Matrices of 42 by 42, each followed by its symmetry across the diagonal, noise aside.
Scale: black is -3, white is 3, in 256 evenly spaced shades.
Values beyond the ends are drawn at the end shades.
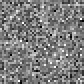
symmetric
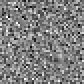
antisymmetric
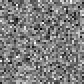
neither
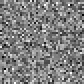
antisymmetric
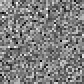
symmetric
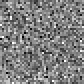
neither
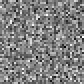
neither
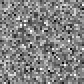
symmetric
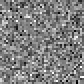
antisymmetric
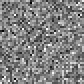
symmetric
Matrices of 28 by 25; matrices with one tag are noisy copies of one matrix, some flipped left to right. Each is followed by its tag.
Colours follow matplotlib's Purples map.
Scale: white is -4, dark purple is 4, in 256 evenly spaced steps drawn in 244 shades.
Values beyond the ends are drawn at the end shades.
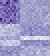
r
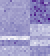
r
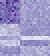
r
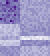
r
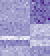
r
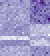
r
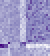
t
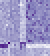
t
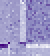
t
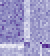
t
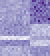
r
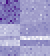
r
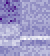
r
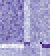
t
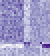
t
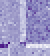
t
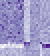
t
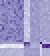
t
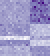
r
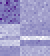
r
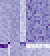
t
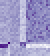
t
